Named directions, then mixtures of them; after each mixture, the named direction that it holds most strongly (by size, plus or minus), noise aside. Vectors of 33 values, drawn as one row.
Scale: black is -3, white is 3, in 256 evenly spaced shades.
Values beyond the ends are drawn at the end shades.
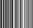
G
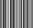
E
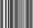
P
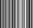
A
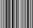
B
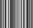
E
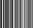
G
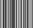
E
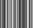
B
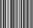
E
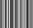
P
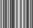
E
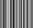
E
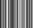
A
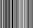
B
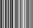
G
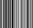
B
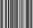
P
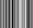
A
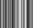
A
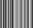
G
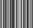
E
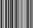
P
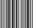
B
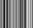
P
